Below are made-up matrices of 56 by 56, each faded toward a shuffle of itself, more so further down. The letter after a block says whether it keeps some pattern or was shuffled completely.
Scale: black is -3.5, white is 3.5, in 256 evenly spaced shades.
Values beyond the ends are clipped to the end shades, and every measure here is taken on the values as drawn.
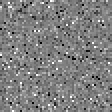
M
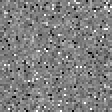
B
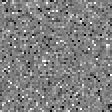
M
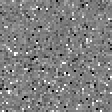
M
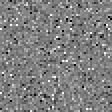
M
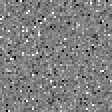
M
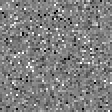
M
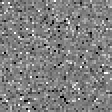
M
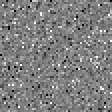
M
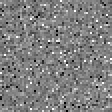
M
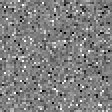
M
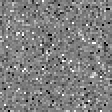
M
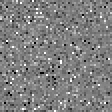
B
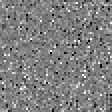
M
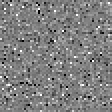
B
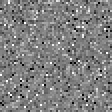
B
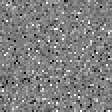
B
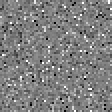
M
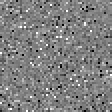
M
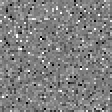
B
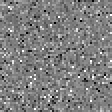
M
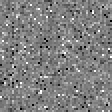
B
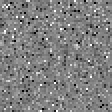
M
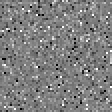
B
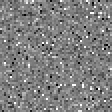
B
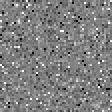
B
